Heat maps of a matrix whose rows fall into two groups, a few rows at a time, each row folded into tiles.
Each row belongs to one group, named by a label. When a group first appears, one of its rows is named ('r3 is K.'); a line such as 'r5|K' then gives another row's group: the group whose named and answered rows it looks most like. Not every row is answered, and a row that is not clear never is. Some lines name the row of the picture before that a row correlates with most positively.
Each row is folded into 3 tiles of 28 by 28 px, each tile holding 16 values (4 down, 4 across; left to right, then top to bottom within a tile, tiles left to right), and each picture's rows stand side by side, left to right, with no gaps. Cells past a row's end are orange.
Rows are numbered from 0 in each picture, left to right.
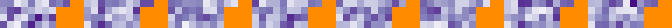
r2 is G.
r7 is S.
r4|G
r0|G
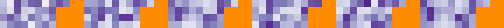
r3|S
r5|G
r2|G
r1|G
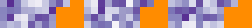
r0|G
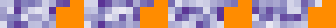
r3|G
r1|S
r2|G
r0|S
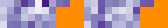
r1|S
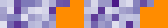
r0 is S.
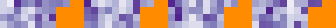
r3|S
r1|G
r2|G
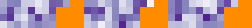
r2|G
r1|G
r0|G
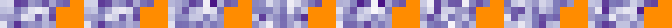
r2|S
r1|S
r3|G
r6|G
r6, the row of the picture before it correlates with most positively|1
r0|S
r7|S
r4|S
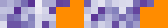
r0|S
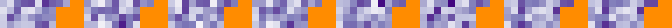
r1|G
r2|S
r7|S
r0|S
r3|G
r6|S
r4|S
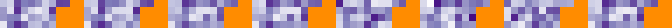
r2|S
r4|G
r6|G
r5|S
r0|S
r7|S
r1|S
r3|S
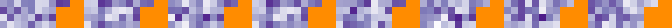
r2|G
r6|G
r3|S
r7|G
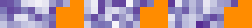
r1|S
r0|G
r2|G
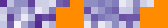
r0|G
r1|G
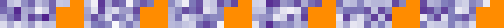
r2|G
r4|G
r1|S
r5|G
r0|G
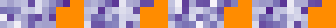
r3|S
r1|S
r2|S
